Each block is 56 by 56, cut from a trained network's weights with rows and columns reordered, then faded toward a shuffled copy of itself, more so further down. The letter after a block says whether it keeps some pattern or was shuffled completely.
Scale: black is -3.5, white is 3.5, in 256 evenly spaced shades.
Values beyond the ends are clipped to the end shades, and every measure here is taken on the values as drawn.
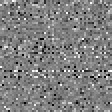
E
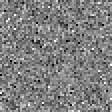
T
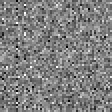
E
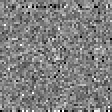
E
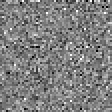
E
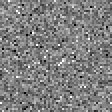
T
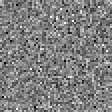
T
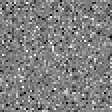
T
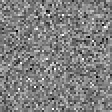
T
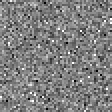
T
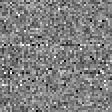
E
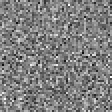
E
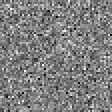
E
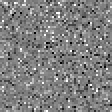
T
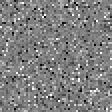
T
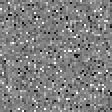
T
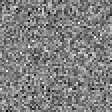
E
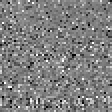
E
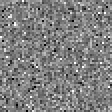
T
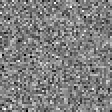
T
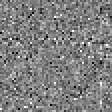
E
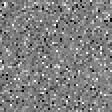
T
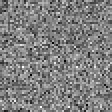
E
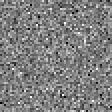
T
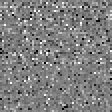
E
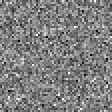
T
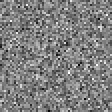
E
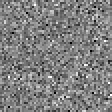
T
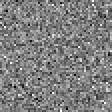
T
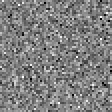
T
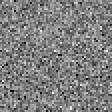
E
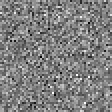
E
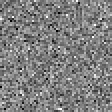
T
